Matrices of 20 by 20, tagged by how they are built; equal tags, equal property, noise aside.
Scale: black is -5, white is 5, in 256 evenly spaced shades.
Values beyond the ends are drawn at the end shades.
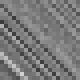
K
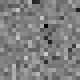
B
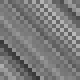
K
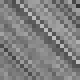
K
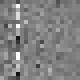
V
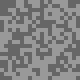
B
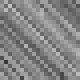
K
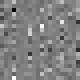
V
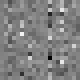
V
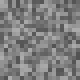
B
